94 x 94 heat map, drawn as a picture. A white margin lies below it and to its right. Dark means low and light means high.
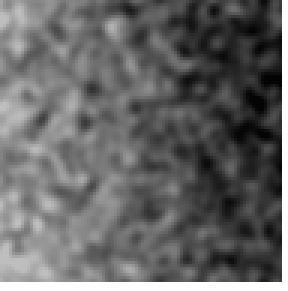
Grain: blotchy. Ninth with the highest average: bottom left. Slope: up to the left. Stripes: none.
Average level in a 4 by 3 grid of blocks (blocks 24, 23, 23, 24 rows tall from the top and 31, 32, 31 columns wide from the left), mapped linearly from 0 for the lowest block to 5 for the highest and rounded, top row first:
4 2 0 | 4 2 0 | 4 3 0 | 5 3 1
